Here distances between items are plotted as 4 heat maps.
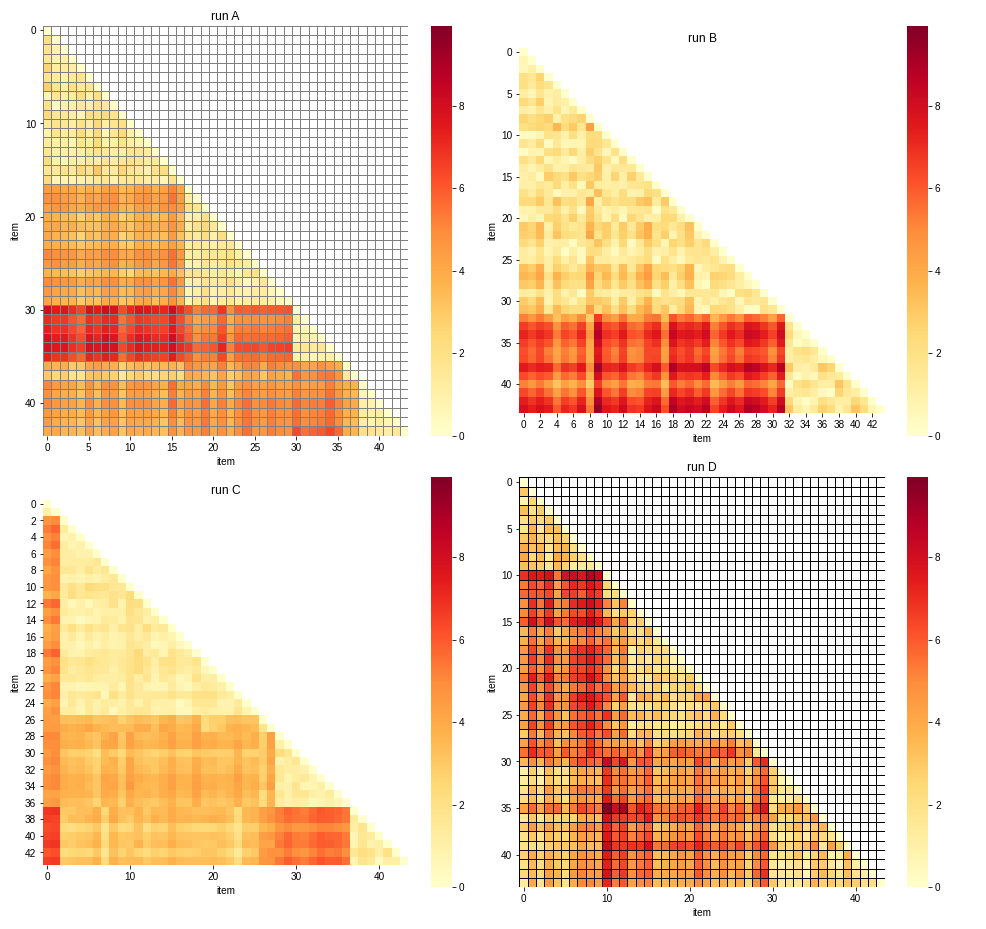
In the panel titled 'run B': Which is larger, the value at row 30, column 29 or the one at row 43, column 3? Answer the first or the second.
the second
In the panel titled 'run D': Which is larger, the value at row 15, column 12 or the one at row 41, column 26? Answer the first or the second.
the first
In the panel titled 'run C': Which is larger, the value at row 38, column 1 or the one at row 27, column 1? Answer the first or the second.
the first
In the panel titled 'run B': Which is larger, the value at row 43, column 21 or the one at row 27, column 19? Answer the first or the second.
the first
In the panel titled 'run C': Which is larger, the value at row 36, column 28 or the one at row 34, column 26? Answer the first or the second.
the second
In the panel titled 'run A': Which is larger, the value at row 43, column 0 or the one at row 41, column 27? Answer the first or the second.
the second
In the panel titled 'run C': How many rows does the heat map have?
44
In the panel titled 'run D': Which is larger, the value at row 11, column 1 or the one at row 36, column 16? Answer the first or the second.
the first
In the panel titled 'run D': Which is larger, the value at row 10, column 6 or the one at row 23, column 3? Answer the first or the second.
the first
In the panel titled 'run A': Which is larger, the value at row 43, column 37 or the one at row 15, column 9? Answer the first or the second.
the first
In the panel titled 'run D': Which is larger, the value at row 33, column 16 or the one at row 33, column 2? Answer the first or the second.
the first
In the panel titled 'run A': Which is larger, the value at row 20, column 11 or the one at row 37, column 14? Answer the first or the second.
the first
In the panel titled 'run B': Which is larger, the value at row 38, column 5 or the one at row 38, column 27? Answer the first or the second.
the second
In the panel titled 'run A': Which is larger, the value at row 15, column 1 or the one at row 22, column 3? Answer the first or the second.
the second
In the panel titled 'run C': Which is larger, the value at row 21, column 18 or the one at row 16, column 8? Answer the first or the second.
the first
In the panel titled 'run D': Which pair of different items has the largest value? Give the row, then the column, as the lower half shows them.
35, 10
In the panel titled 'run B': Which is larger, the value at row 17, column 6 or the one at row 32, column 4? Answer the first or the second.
the second
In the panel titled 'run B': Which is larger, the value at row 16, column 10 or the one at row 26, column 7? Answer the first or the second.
the second
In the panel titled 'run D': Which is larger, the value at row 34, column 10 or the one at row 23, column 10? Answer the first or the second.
the first
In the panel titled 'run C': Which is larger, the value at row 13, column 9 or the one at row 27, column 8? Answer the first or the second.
the second
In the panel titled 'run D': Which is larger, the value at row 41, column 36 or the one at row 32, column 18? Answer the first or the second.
the second
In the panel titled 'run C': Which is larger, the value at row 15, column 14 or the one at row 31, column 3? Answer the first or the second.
the second
